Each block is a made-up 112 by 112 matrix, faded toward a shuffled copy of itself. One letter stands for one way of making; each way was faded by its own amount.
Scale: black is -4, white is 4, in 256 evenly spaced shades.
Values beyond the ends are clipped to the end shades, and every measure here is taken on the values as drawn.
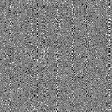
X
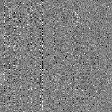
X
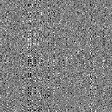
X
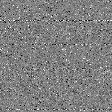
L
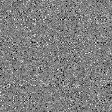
L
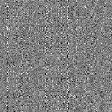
X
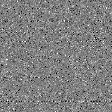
L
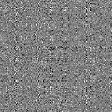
X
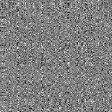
X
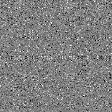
L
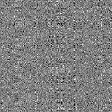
X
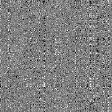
X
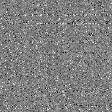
L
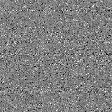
L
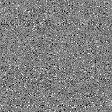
L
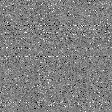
L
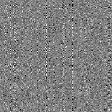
X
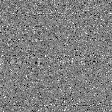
L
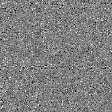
L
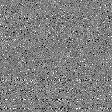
L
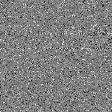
L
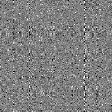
X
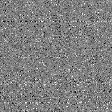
L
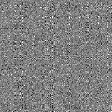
X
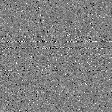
L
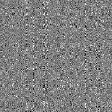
X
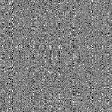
X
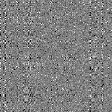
X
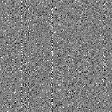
X
